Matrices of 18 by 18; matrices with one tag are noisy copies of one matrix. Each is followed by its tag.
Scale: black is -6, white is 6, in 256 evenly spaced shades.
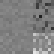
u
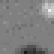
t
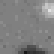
t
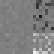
u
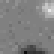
t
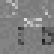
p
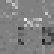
p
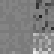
u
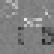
p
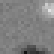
t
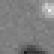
t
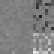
u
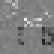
p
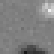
t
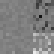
u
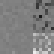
u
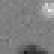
t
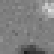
t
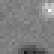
t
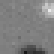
t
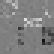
p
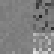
u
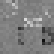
p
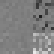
u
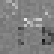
p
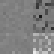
u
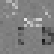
p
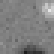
t
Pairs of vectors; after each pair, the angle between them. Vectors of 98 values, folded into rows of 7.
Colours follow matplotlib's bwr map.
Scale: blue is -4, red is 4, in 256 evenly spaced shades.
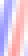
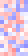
orthogonal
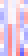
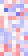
orthogonal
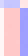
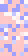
orthogonal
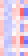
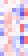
nearly opposite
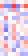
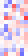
partly aligned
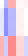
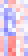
nearly parallel
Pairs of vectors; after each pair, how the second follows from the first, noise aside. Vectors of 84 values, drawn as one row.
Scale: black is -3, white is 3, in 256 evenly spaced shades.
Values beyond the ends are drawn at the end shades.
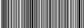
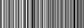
shuffled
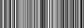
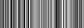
wrapped around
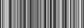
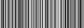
shuffled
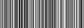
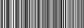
shuffled
